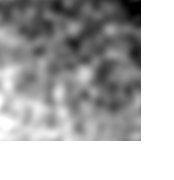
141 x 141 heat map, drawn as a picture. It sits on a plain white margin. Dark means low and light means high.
Ninth with the lowest average: top right. Odd rows or columns: none. Grain: smooth. Slope: up to the bottom left. Average level on the scale: 50%.
